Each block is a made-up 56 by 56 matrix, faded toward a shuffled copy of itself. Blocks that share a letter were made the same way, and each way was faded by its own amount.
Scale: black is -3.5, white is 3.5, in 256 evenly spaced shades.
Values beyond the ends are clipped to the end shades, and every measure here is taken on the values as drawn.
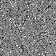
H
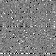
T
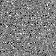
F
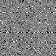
T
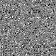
H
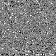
F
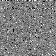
H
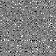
T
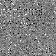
H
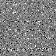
F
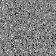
H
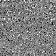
H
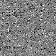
H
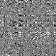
T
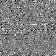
F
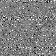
F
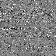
F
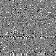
T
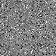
H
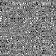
T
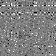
T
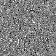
H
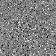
H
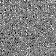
H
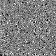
H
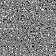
F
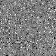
H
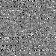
F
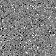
H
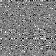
T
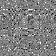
T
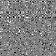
T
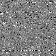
F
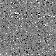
H
